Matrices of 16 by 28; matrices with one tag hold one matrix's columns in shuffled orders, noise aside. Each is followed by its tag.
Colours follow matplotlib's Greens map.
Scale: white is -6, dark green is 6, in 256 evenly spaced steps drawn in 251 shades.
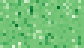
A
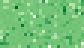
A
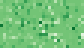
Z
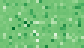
Z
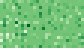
Z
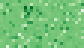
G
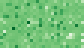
Z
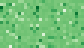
G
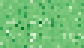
Z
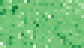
A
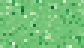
A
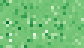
Z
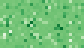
Z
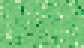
A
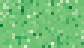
A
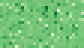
G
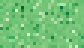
G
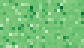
G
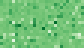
Z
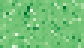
G
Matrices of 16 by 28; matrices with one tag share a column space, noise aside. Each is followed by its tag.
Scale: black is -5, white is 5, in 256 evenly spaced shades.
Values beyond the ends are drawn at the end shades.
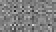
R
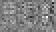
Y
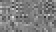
Y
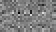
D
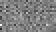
R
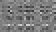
R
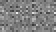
R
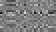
D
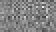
Y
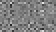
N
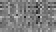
Y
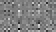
N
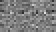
D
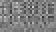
Y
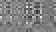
Y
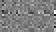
D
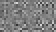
N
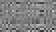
N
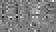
Y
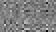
N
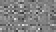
R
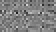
D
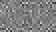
N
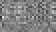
Y
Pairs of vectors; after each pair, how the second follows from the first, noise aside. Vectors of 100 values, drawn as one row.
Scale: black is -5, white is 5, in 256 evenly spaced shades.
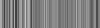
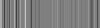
partly zeroed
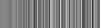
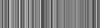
wrapped around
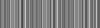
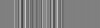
partly zeroed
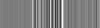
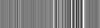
wrapped around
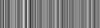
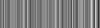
wrapped around
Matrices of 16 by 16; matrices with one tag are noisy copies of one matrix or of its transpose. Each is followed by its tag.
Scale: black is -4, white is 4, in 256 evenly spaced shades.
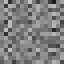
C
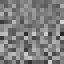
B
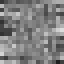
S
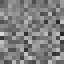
B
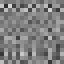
C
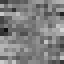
S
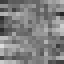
S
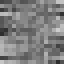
S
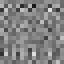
C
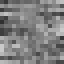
S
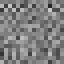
C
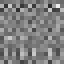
C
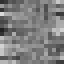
S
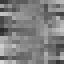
S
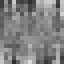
S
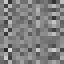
C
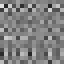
C
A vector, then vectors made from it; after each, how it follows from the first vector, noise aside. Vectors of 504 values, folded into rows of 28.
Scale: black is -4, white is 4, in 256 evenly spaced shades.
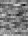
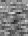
wrapped around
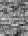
wrapped around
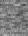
shrunk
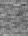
shrunk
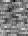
wrapped around
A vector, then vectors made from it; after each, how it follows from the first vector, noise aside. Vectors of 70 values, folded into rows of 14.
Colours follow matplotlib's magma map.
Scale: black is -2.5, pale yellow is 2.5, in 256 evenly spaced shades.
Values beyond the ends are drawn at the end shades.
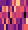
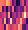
negated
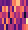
copied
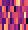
sign-scrambled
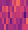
shrunk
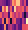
copied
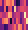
sign-scrambled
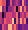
reversed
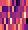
negated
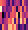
reversed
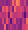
shrunk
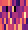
negated
